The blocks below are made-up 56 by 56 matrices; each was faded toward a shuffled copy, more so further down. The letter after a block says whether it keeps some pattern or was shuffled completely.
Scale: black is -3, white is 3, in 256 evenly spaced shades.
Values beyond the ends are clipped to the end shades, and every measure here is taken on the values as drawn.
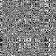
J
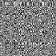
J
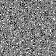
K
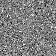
K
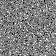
K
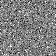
K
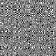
J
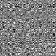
J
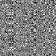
J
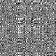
J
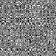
J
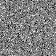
K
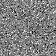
K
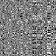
J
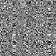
J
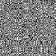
J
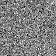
K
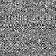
J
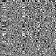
J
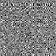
J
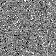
K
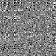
J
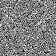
K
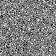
K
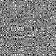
J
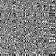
J
